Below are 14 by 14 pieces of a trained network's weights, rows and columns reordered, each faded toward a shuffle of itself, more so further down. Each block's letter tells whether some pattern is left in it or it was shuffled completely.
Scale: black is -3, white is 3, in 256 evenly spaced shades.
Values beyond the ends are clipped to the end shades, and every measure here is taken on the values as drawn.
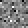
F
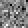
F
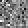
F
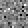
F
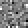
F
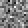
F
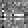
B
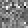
B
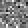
F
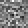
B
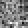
B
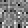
B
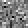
F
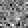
B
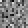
B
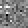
B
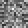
B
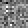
F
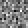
F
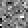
F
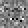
B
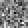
F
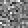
F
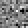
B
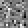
F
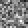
F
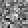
B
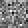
F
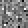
F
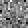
F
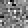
F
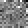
B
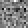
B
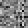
B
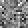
F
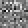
B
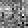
B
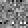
B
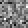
F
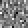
F
